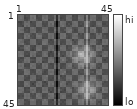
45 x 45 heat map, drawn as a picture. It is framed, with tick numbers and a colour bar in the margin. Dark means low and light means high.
Average level on the scale: 40%. Bumps: two. Odd lines: columns 20 and 35.
